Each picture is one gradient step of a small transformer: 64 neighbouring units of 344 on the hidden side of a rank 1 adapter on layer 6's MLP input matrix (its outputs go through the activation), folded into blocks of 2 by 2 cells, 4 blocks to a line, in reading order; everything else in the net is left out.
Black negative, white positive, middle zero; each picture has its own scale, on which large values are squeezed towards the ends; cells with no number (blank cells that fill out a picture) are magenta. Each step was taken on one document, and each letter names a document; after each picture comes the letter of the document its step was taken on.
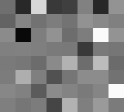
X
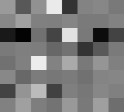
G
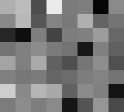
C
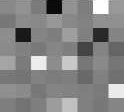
X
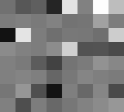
G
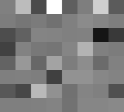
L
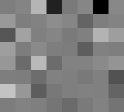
L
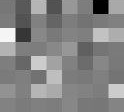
L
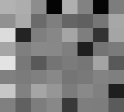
C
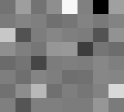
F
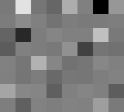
F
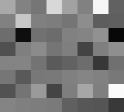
C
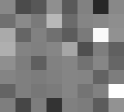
X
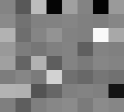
L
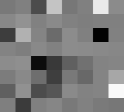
L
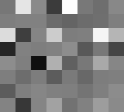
G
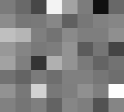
X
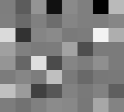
F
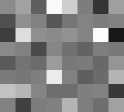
L
